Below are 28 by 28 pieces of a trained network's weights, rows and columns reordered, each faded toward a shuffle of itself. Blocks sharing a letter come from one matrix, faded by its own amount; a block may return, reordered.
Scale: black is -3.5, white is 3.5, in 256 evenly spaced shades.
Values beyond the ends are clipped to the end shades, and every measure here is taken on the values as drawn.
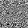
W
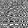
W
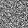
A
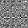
W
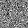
A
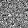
A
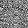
W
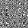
W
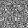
W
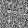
A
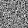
A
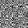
W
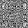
W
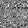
W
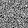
A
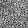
A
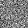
A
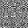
W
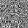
W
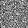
A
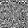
W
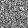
A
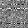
W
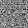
W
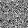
A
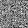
A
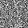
A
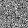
A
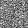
A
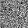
A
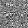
W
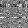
W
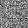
A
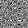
W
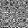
W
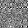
W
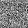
A
